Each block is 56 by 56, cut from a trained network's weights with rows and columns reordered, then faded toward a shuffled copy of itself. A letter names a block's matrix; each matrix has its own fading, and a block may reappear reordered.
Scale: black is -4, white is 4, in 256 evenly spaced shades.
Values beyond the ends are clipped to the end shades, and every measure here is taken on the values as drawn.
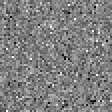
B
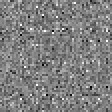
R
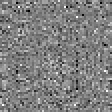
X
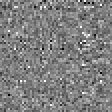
R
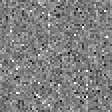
B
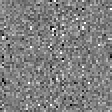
R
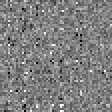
R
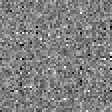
R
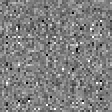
R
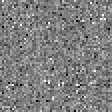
B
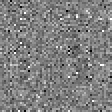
R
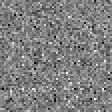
B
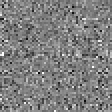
X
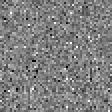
B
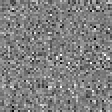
X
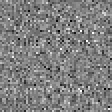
X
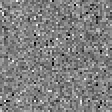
B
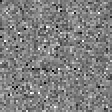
B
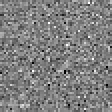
R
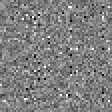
R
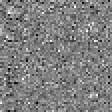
X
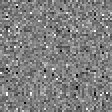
R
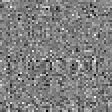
X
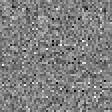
R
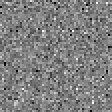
B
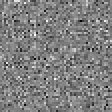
X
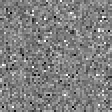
B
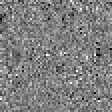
R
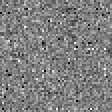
B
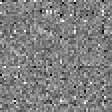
R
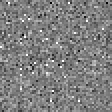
B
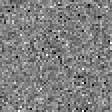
B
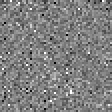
R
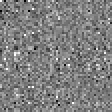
R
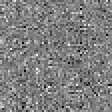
X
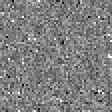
B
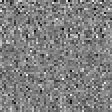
X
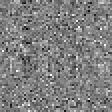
X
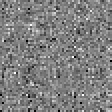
X
